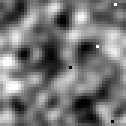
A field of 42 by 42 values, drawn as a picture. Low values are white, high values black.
No row or column stands out. Neither half mirrors the other. The values follow a bell shape. Four lone cells stand out: two far higher and two far lower than their neighbours. The field is mottled with small blotches.
